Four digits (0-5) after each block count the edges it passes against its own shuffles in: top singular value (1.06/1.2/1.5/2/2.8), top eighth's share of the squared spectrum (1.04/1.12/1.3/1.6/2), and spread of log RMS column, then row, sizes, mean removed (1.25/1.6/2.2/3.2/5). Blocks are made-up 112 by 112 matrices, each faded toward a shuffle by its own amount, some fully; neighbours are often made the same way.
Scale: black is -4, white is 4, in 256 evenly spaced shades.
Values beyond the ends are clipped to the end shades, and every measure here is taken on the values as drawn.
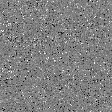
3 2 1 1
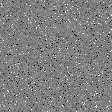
0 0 0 0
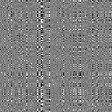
5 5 4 3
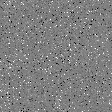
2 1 0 0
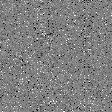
3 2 1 0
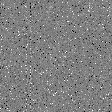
3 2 1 0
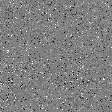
3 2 1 0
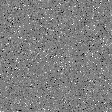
0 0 0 0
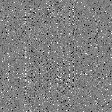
4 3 2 1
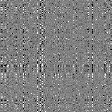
5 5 4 2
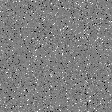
2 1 1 0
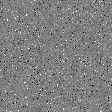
2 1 0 0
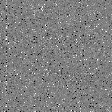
3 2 1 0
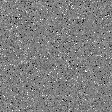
2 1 0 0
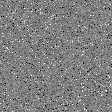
0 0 0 0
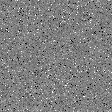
1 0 0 0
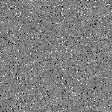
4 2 1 1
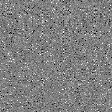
3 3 2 1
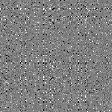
4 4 3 2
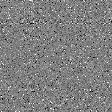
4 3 1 2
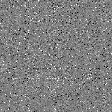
3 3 1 2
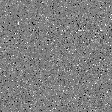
2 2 0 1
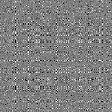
5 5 3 3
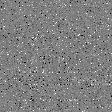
3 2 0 1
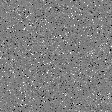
1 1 0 0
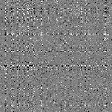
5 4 3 3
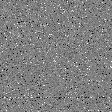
3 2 0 0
